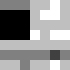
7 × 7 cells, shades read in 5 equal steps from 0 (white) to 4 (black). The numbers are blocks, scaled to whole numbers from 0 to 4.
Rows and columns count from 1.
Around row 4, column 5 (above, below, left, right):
1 1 0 0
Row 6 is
2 2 2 2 2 3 2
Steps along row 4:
same same down up down same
